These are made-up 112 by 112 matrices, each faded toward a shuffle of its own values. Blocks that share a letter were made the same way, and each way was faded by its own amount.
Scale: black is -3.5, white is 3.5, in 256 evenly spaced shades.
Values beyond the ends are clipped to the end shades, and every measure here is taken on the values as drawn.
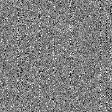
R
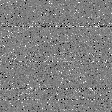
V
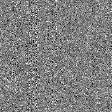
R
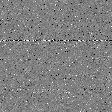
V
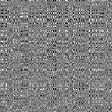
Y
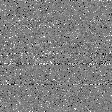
V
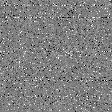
V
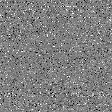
V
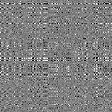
Y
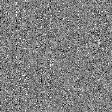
R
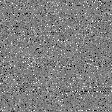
V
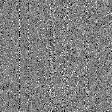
R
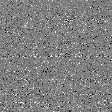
V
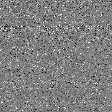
V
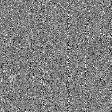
R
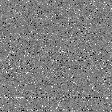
V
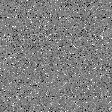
V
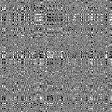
Y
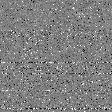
V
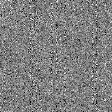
R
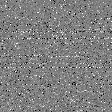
V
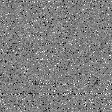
V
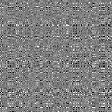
Y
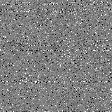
V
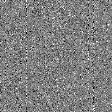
R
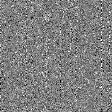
R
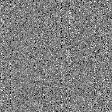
R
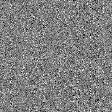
R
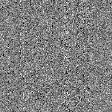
R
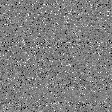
V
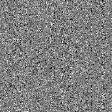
R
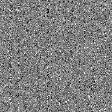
R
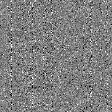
R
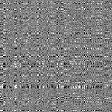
Y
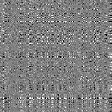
Y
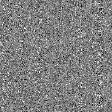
R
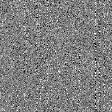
R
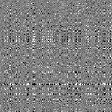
Y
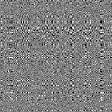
Y
